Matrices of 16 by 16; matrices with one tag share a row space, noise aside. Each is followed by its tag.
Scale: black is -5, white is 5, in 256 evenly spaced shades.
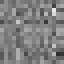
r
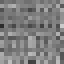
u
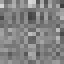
u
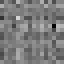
r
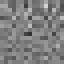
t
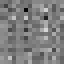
t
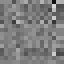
r
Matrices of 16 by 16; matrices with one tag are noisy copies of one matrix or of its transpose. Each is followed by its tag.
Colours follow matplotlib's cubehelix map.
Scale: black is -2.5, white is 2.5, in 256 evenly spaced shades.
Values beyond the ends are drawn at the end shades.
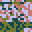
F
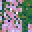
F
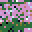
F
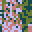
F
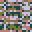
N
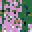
F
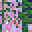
F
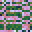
N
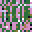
N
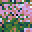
F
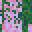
F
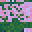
F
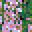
F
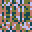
N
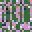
N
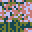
F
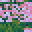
F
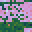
F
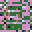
N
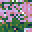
F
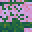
F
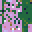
F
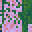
F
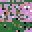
F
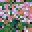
F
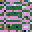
N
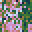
F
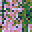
F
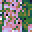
F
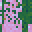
F
